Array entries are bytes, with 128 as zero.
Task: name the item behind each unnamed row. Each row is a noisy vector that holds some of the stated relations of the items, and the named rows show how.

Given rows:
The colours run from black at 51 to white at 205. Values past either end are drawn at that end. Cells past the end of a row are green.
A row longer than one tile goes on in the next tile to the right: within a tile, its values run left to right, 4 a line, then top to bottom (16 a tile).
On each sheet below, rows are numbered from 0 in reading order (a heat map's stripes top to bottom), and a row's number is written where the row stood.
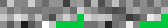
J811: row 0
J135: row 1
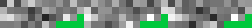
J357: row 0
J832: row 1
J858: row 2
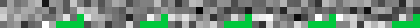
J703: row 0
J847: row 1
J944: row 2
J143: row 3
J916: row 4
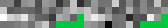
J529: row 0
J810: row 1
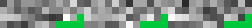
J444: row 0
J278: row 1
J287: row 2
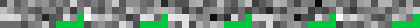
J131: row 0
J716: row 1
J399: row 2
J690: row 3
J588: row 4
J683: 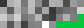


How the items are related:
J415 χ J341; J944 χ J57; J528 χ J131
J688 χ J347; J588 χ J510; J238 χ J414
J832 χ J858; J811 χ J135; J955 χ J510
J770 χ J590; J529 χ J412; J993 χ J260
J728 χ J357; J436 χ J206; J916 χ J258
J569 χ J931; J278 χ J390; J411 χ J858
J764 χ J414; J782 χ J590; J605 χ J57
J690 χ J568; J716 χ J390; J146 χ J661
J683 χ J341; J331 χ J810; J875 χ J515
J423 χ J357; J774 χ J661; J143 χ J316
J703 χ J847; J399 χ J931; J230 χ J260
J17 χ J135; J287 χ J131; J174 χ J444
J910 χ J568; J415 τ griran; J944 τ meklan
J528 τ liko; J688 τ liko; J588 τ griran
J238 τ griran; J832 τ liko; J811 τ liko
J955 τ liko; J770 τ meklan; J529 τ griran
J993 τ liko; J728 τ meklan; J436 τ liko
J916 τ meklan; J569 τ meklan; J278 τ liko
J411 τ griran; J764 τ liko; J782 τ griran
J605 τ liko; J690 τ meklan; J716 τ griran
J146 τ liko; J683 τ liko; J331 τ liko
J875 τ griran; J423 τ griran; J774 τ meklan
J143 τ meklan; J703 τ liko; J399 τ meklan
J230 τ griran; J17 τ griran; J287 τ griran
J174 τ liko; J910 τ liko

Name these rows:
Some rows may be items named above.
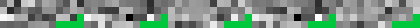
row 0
J423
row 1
J774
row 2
J174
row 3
J774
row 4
J955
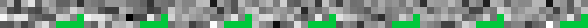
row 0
J17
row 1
J774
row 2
J703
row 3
J331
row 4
J510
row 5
J910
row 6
J703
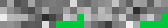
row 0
J412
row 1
J605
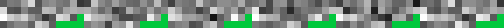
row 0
J716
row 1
J258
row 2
J390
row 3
J411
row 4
J415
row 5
J716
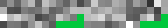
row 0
J588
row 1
J528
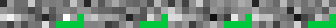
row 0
J316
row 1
J568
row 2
J931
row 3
J341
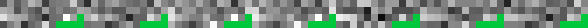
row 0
J847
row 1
J568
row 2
J832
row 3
J832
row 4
J728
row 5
J57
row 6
J568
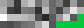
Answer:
J875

